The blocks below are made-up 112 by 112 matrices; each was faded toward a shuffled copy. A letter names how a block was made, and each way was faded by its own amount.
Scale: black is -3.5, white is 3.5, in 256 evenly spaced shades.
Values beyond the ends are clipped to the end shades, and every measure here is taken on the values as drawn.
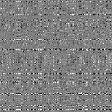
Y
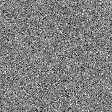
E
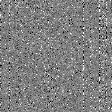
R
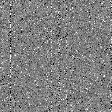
R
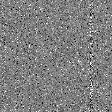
R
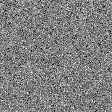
E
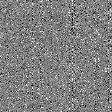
R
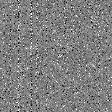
R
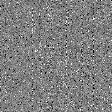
R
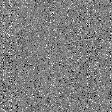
R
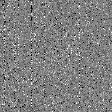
R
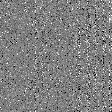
R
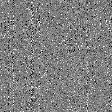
R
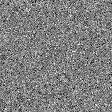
E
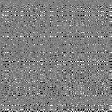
Y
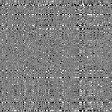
Y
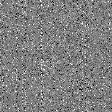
R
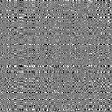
Y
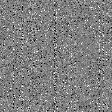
R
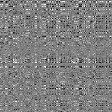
Y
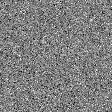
E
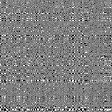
Y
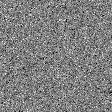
E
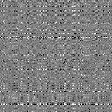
Y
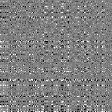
Y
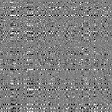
Y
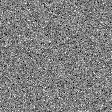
E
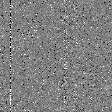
R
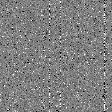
R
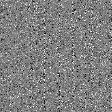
R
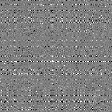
Y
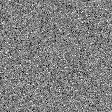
E
